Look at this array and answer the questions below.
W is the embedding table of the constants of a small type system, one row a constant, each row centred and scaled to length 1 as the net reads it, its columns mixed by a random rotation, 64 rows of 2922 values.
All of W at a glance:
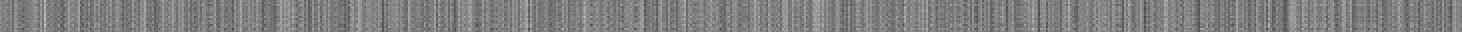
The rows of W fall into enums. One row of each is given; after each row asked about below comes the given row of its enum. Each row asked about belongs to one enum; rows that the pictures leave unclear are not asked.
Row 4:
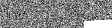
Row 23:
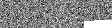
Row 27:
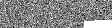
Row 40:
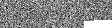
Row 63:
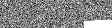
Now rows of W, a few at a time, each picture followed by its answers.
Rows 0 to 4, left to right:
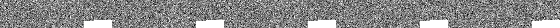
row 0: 40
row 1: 23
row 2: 40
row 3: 63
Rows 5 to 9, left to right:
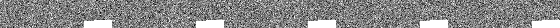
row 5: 27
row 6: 23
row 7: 40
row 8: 63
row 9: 63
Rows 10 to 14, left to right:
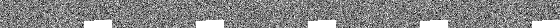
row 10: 23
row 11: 63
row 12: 40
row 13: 27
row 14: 23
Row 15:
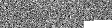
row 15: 40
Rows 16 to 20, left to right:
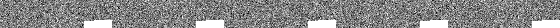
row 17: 40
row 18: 4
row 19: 27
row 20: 40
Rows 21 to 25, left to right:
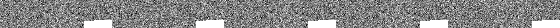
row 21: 23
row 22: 4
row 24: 23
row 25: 40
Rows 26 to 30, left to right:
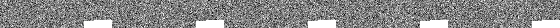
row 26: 63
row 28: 63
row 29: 23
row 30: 40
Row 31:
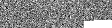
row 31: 40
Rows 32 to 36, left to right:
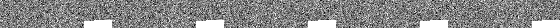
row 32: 23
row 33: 23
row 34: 27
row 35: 27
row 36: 40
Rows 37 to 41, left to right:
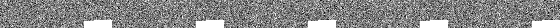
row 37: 63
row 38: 40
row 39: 27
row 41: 27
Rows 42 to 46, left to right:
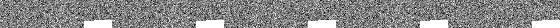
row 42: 23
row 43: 23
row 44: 27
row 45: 23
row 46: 63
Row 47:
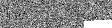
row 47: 4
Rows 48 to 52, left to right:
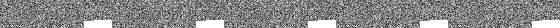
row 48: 63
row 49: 40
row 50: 40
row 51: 63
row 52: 63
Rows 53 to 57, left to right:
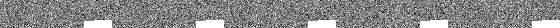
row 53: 27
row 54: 63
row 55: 27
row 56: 23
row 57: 40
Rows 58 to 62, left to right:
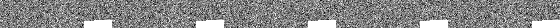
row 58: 23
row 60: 27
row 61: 63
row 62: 23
